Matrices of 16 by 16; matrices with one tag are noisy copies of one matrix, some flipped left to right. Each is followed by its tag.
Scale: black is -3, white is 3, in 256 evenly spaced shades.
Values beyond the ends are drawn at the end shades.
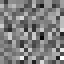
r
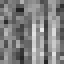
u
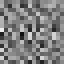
r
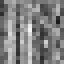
u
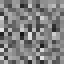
r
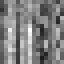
u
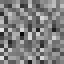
r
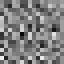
r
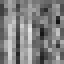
u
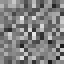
r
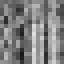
u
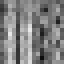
u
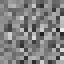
r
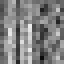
u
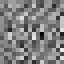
r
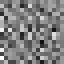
r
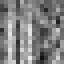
u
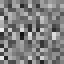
r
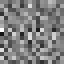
r
